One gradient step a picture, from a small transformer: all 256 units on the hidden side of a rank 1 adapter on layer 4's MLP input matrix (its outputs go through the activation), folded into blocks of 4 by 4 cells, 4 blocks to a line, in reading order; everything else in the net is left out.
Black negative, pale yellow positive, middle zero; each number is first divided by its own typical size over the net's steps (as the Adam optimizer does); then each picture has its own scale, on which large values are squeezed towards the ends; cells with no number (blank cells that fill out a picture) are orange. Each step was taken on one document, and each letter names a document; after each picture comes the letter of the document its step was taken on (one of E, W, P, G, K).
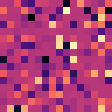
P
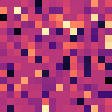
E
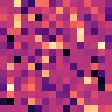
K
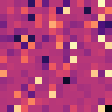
P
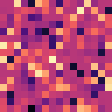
K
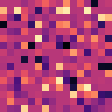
E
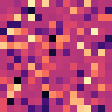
K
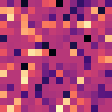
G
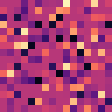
E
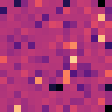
P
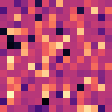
K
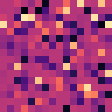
E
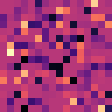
E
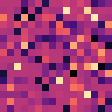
E
